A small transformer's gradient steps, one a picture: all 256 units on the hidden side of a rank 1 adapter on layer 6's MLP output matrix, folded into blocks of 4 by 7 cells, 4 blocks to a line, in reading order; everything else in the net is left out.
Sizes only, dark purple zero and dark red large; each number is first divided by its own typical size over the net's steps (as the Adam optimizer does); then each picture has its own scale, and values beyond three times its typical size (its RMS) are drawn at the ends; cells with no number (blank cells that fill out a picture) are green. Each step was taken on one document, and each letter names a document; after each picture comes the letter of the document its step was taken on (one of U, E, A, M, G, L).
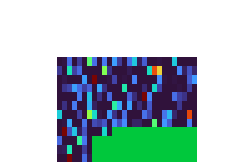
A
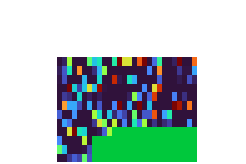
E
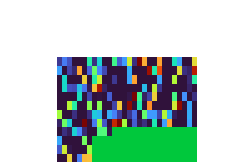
E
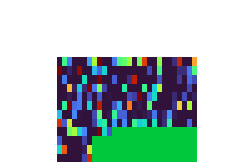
E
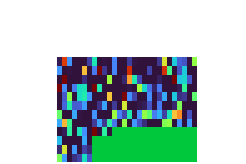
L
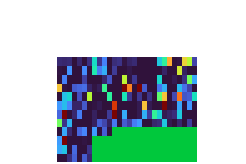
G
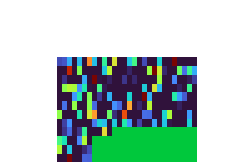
A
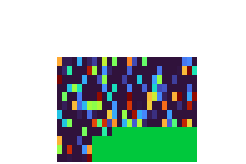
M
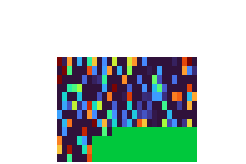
M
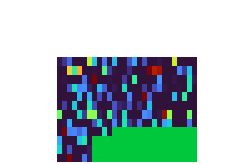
A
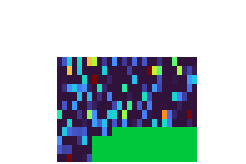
A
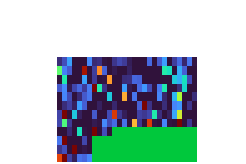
L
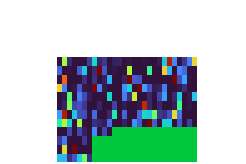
L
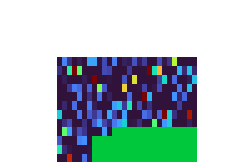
A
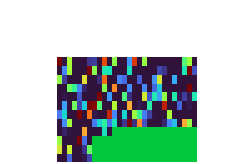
M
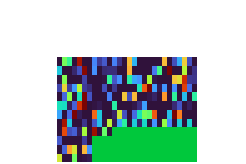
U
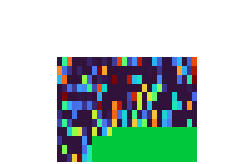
E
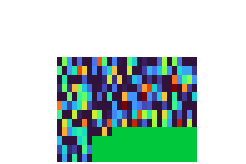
U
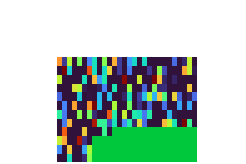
M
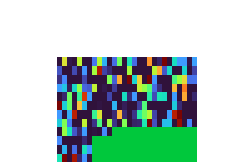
U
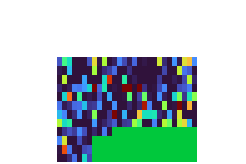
G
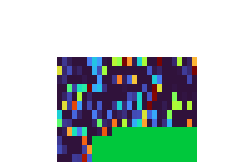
E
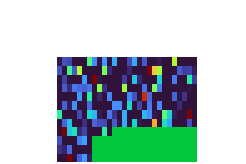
A
